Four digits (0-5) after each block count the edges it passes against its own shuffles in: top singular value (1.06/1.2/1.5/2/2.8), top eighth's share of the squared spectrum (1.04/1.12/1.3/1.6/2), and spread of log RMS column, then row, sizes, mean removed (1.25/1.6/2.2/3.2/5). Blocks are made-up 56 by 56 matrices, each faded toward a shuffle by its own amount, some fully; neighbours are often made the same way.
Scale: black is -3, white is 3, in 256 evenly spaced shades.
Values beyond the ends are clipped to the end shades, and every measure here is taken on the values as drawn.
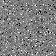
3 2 0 1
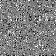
3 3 1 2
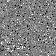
1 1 0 0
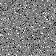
1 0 0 0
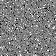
1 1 0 0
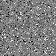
2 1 0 0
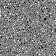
0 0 0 0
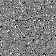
1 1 0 1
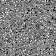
1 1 0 1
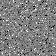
0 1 0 0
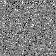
0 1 0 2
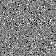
1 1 0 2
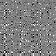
4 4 3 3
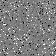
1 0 0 0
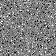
0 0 0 0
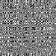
4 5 2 3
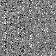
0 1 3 0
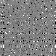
4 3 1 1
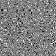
3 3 1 1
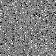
2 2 1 0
